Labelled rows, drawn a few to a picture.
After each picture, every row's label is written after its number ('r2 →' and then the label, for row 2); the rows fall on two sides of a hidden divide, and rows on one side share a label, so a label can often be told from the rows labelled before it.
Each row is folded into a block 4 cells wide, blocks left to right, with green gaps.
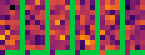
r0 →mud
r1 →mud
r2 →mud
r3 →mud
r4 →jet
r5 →mud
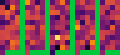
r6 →mud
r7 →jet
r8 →mud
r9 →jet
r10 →mud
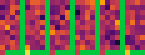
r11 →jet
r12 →jet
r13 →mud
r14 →jet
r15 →jet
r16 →jet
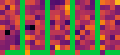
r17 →jet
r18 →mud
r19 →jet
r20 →mud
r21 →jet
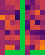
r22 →jet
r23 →mud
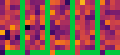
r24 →jet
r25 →mud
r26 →mud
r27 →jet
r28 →mud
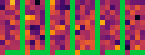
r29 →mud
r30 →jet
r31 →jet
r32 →mud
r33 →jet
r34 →mud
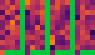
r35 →jet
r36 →mud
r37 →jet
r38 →mud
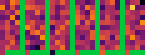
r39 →mud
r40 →jet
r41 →mud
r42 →jet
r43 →mud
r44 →mud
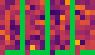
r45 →jet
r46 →jet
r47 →jet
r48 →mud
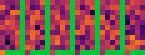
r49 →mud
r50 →jet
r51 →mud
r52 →jet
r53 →jet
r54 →mud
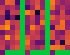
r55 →mud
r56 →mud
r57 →jet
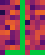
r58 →mud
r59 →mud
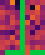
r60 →mud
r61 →jet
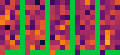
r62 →mud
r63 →jet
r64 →mud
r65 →mud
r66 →mud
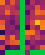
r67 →mud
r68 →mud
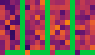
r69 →mud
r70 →jet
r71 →jet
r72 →mud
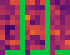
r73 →mud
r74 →jet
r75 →mud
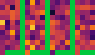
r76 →jet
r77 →jet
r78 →mud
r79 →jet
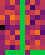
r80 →mud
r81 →jet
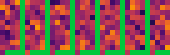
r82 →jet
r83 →mud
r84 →mud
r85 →mud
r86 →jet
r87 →jet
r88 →mud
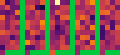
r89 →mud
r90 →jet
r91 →jet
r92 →jet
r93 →jet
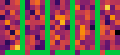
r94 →mud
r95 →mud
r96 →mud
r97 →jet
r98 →jet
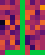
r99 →mud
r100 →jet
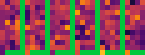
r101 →mud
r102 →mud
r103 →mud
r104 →jet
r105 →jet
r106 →jet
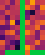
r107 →jet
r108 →jet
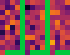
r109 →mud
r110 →mud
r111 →jet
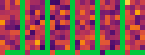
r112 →jet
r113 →jet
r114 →mud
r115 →mud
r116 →mud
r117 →jet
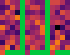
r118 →jet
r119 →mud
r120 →mud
